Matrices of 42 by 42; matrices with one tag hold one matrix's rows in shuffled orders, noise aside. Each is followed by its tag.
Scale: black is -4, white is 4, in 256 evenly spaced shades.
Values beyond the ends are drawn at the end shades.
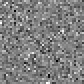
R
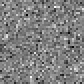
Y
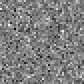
R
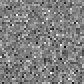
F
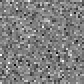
R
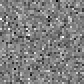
R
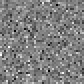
R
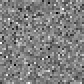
R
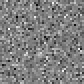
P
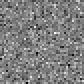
Y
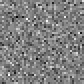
P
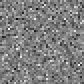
P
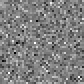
P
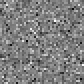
Y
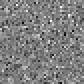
F
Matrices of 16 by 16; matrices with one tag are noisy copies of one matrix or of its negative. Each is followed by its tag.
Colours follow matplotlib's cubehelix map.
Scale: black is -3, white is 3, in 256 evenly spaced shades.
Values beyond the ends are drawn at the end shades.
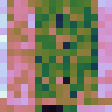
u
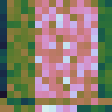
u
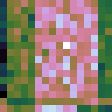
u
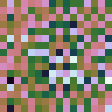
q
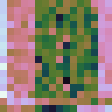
u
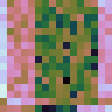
u
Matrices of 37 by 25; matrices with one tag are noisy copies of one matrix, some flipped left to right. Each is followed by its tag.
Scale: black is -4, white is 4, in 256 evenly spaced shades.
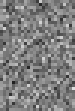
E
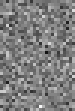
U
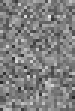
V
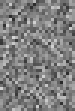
E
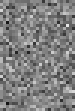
U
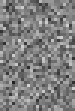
E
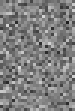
U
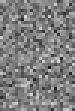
V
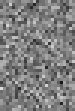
E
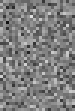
U
